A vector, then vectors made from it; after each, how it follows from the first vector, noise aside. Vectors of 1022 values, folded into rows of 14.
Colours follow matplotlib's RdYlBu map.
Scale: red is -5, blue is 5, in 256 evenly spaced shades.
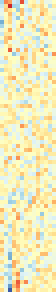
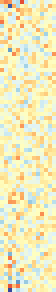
sign-scrambled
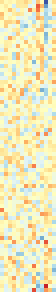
reversed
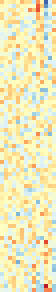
reversed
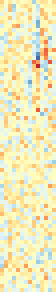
wrapped around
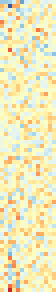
sign-scrambled
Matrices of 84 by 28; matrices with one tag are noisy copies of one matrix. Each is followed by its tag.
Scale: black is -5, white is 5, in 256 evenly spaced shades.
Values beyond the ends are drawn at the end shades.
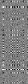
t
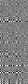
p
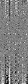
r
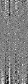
r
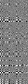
p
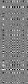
t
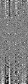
r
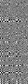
p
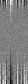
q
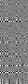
p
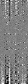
r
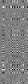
t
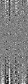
r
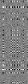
t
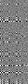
p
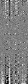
r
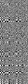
p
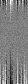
q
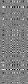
t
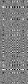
t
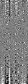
r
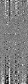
r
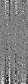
r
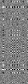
t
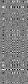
t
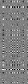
t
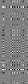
t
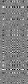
t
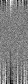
q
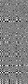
p
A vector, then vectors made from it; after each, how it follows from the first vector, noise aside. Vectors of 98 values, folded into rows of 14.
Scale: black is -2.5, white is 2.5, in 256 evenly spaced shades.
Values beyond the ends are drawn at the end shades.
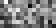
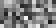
wrapped around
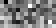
negated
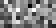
copied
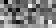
negated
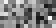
wrapped around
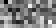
negated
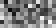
negated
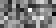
wrapped around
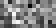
copied
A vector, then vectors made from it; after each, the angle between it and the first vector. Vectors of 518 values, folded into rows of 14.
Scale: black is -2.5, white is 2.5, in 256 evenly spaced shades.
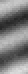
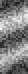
nearly opposite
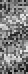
partly opposed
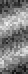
nearly opposite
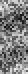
partly aligned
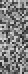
orthogonal
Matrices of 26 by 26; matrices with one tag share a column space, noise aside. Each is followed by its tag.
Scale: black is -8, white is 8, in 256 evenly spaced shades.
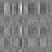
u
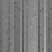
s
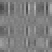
u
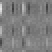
u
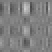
u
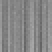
s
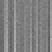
s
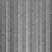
s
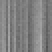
s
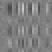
u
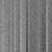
s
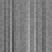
s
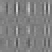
u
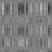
u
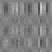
u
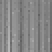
s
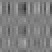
u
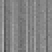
s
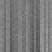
s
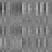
u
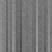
s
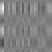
u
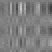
u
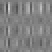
u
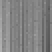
s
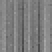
s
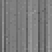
s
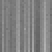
s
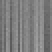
s
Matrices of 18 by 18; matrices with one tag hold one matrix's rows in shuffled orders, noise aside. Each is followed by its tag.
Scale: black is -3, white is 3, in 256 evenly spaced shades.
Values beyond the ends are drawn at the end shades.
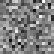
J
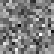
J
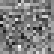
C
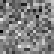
C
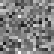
C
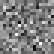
J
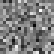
J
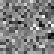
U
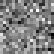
U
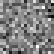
U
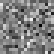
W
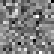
J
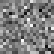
W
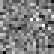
U
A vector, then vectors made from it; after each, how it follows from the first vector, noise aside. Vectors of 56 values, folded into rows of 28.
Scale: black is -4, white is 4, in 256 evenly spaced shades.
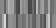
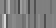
partly zeroed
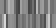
copied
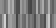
copied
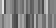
wrapped around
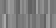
shrunk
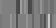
partly zeroed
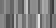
wrapped around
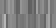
shrunk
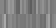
shrunk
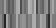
negated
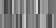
wrapped around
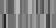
negated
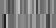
negated
